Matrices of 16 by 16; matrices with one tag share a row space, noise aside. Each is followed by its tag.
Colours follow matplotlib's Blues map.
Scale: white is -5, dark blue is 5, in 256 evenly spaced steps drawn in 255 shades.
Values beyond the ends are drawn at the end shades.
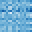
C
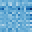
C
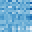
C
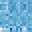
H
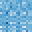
H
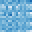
C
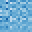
H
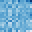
C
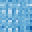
C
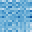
C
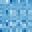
H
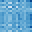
C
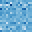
H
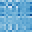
C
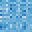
H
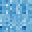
H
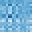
C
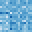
H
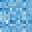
H
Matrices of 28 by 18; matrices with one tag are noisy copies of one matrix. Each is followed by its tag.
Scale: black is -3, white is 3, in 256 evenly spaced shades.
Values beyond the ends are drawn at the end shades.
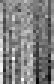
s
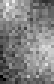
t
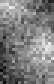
t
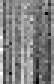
s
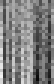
s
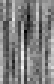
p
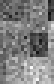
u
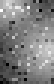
t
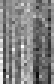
s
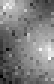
t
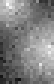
t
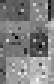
u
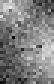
t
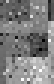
u
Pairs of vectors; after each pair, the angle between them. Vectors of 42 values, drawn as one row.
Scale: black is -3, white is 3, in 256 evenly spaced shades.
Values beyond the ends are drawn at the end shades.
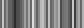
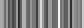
partly aligned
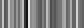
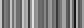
orthogonal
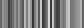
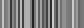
partly aligned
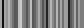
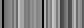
partly aligned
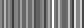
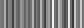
nearly parallel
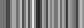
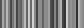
orthogonal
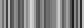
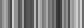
partly opposed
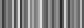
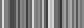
orthogonal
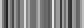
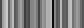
nearly opposite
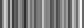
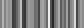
partly aligned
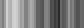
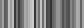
orthogonal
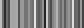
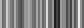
orthogonal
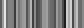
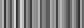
partly opposed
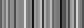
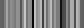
nearly parallel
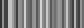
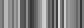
orthogonal
